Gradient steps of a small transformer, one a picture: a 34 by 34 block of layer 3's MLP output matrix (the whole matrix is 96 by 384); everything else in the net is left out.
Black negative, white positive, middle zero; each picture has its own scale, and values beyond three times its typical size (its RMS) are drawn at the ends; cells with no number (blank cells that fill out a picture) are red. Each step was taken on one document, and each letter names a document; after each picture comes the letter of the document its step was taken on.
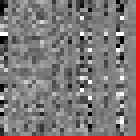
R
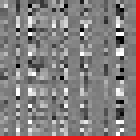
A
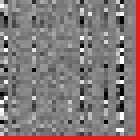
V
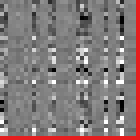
V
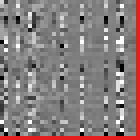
A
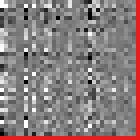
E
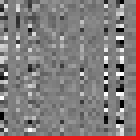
A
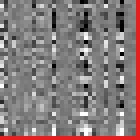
R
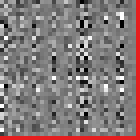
R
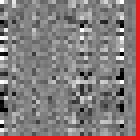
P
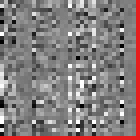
P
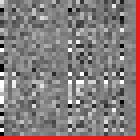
P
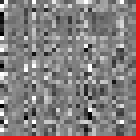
E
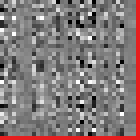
P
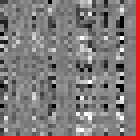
V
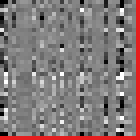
V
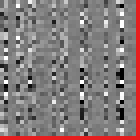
A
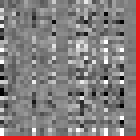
P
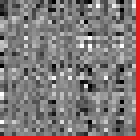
R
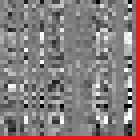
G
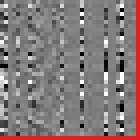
A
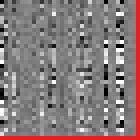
V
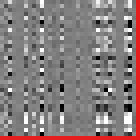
G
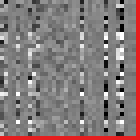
A
